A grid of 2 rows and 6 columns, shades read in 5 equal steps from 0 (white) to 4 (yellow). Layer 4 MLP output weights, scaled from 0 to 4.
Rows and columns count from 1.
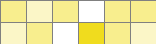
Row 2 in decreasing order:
4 2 2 1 1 0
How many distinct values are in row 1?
3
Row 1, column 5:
2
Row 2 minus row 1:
-1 1 -2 4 0 -1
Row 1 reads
2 1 2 0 2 2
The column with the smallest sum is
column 3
